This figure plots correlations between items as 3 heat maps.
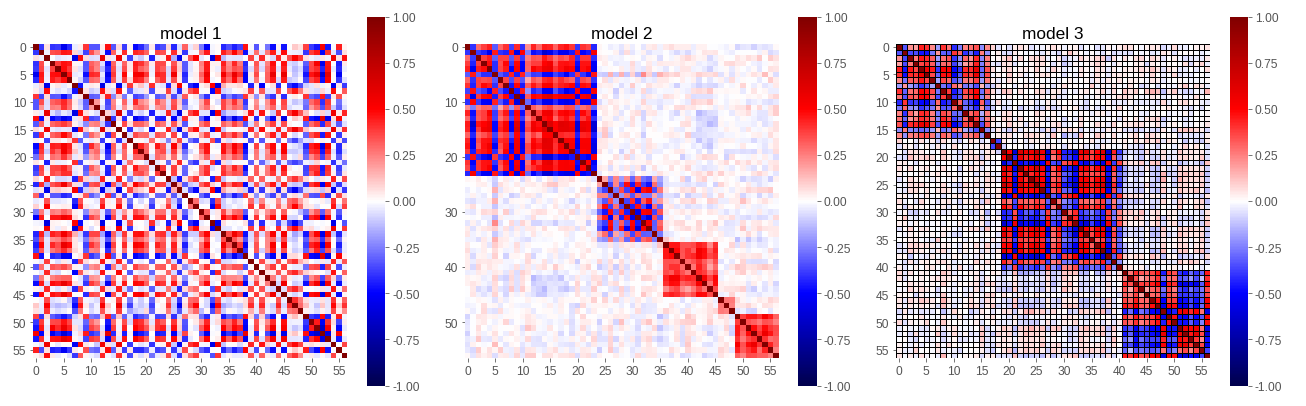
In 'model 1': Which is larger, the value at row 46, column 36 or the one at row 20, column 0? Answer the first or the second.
the first
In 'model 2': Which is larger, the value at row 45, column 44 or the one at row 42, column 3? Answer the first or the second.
the first
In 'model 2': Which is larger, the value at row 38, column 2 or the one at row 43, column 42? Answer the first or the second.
the second
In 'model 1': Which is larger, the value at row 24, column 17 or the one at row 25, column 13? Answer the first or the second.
the first
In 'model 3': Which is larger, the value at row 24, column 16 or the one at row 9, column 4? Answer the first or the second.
the second
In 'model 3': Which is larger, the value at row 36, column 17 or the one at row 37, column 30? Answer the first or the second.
the first
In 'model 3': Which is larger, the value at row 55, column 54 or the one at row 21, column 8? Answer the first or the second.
the first
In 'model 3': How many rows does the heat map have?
57
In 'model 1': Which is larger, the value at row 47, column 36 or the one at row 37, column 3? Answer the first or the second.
the second
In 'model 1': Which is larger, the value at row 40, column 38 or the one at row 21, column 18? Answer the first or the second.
the second
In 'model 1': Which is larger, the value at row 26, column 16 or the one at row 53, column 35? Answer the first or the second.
the second
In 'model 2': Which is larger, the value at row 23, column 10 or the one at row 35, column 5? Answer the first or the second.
the first
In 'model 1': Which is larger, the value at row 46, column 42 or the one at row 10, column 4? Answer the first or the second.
the second
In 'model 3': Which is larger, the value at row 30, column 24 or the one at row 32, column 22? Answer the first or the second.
the first
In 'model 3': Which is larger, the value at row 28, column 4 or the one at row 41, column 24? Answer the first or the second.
the first
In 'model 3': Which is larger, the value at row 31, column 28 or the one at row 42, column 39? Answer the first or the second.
the second
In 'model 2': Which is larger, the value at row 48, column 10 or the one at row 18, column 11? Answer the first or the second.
the second
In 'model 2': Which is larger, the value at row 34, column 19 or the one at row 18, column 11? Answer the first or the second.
the second
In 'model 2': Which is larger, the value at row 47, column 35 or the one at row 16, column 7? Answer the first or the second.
the second
